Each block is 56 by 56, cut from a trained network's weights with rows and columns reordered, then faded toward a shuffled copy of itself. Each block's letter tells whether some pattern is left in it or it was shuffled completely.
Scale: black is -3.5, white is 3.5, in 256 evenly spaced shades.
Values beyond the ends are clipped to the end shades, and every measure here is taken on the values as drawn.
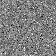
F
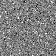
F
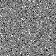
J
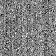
J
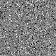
J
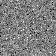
F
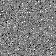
F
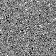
F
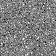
F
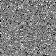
J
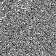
F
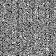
J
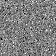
F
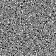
F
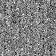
J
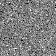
F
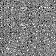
J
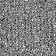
J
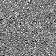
J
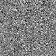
J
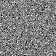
F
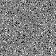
J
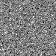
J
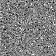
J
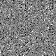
J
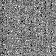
J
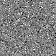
J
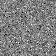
F
